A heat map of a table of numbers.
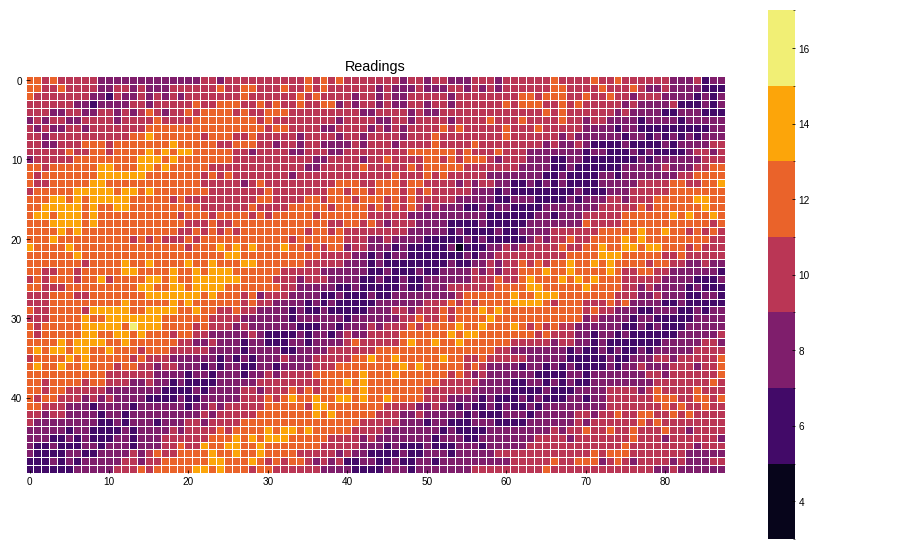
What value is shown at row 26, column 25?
12
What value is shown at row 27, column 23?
14
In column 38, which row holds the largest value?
42
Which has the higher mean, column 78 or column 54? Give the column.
54
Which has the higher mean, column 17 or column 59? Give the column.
17
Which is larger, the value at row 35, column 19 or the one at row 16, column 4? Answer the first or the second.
the second
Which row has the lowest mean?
43
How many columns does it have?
88
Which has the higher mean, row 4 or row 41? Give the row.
4
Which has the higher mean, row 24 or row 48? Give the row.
24
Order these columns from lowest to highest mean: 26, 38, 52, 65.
65, 52, 38, 26
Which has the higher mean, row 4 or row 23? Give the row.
23
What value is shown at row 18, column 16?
12
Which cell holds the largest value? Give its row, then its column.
31, 13
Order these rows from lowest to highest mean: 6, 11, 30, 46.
46, 6, 30, 11
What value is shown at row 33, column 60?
12
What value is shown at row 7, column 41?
10
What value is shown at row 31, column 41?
8
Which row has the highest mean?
21
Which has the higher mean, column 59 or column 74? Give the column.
74
